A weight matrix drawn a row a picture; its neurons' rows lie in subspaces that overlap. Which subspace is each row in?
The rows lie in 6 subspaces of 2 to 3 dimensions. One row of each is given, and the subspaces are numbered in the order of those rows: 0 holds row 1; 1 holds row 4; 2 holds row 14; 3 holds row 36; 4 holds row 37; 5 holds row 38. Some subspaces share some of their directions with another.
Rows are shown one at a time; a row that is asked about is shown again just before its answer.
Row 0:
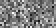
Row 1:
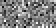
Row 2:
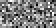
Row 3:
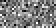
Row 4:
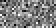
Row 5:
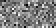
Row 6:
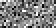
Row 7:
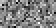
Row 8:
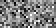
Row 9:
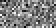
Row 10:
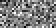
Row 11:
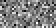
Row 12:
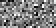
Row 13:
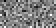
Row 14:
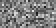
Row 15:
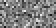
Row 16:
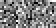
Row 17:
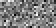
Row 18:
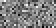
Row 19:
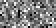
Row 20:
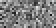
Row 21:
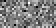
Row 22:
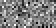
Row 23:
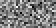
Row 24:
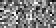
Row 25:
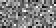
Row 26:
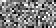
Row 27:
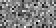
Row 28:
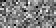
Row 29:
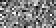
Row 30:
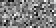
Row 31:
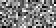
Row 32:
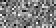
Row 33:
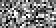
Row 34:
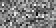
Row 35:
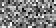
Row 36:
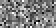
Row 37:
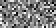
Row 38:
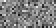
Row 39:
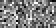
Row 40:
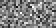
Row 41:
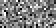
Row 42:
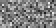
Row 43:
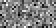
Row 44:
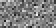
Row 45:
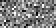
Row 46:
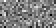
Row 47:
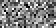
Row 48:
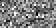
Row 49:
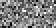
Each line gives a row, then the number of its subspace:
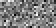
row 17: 4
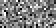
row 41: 5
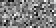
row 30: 4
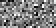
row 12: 4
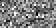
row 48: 2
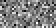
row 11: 4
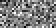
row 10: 1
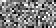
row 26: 5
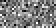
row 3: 1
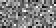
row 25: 2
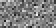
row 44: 4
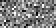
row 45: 2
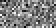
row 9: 1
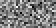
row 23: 1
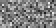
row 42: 4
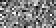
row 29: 0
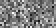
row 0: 3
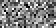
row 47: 5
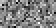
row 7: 3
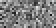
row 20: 0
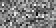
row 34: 2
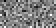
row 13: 5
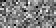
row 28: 3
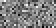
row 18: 5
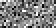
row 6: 4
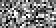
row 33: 2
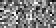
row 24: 0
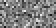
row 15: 5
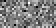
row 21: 3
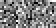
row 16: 0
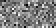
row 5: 5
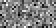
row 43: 3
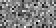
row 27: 3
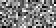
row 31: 2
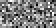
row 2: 4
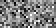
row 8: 3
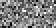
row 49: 2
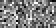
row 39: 0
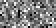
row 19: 3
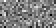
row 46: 5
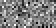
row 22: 0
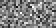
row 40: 1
